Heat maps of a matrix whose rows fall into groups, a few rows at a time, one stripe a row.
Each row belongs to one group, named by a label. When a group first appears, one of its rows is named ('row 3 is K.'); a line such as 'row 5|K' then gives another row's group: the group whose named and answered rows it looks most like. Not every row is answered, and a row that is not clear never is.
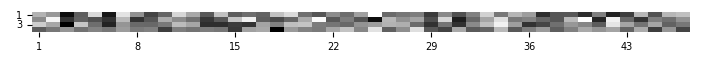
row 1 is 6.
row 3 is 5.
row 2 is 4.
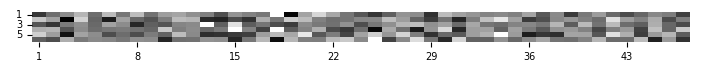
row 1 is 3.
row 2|5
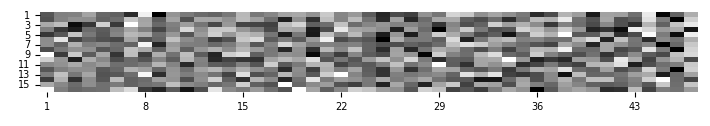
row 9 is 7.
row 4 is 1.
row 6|4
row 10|5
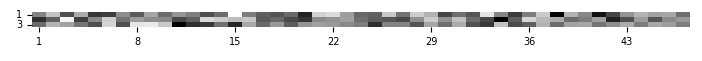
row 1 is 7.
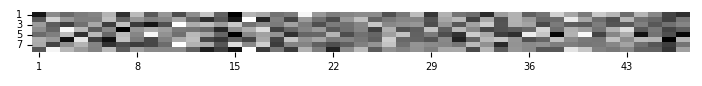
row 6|5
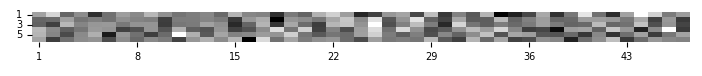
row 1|7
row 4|5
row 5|6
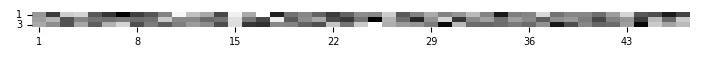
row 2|4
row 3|7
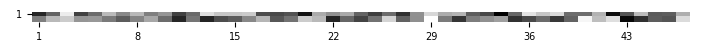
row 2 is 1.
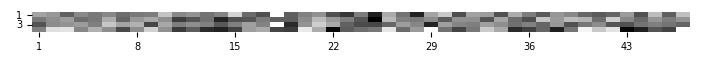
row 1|4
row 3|3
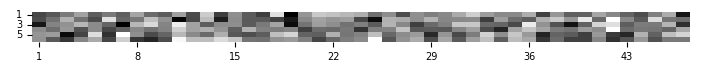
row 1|3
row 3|3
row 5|6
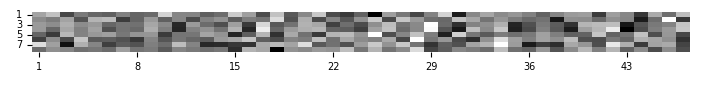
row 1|4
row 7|5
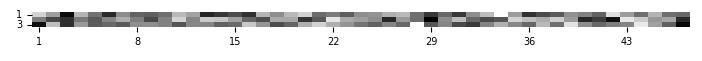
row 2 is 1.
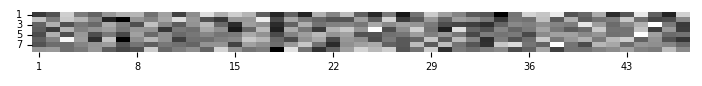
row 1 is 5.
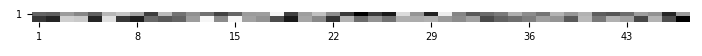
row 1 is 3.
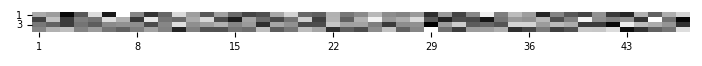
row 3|1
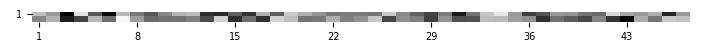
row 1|5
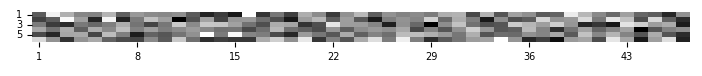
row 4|7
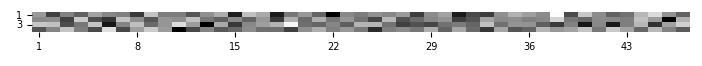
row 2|5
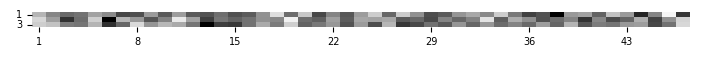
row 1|5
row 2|6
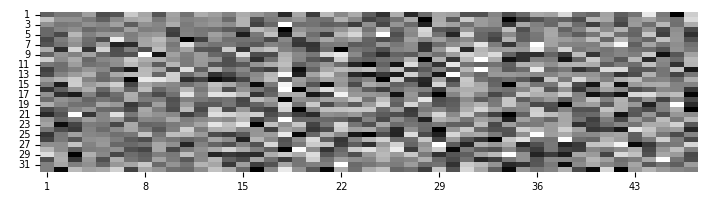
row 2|7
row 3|4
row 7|3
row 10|7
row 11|3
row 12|3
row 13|3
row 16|3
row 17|1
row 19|5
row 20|3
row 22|4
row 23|1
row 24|1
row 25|3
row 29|5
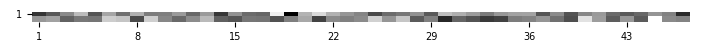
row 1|3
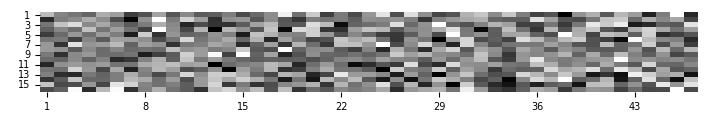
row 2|3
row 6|1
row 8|4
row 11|3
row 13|1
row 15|7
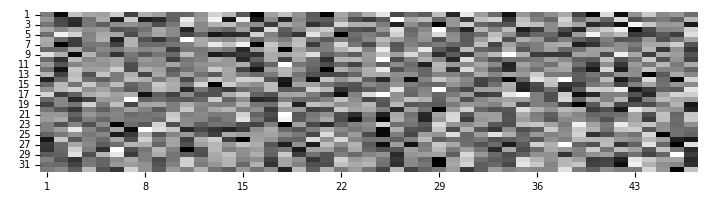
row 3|1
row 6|6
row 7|1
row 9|5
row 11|4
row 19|3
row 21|4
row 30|1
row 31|1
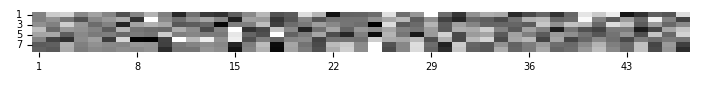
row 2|7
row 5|4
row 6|6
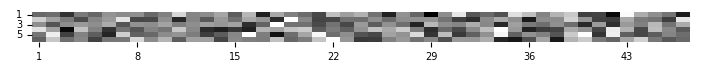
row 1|1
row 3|4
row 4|5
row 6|7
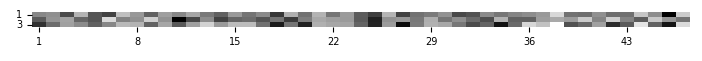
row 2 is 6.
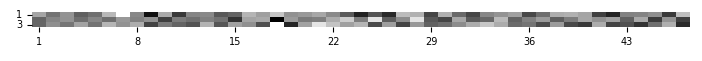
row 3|3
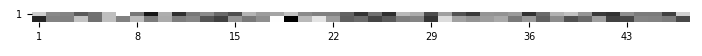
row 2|3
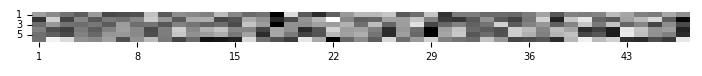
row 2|7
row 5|1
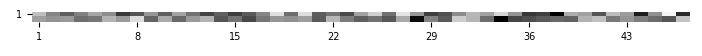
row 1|5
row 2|7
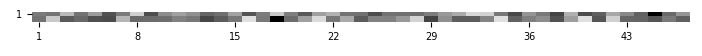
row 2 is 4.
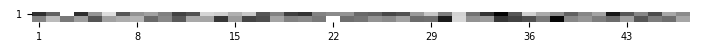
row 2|7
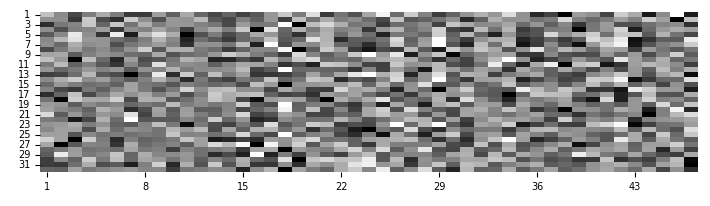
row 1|5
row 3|3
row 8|3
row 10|5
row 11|7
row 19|4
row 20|5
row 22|6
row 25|4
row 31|3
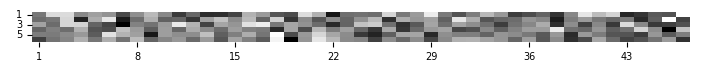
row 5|3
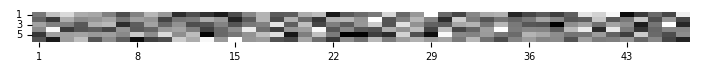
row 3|5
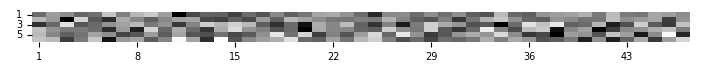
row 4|7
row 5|5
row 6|6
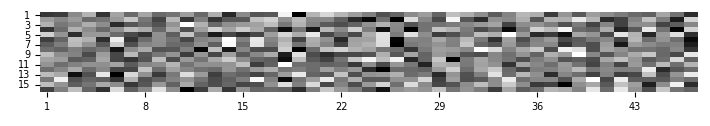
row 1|3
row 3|6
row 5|5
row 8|3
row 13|6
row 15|5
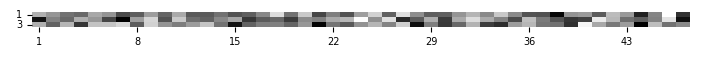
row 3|7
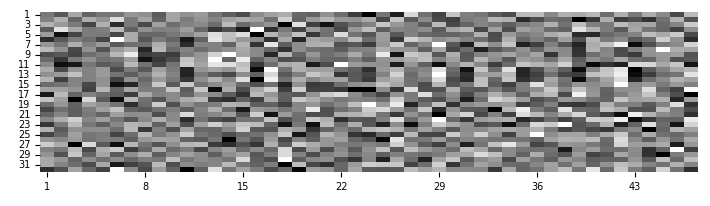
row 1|3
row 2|3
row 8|7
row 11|1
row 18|5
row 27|5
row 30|4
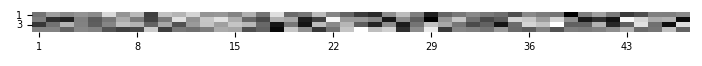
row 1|3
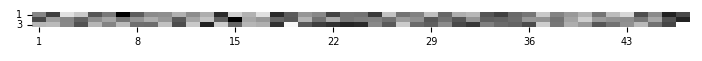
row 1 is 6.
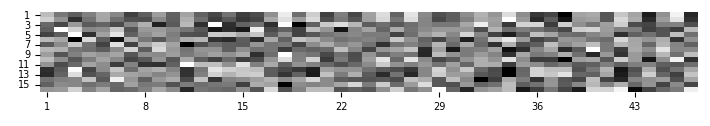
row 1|5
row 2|5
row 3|3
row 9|4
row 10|5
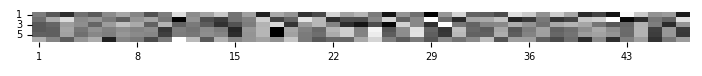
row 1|1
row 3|3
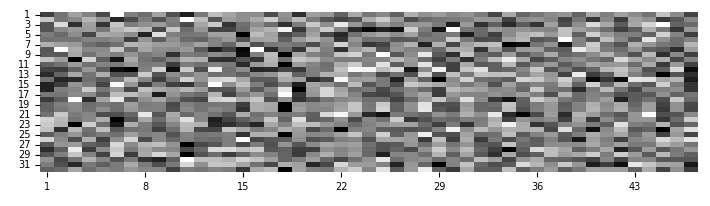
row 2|6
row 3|7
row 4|3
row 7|7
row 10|5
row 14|1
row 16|3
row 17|3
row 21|7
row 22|6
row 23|5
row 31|1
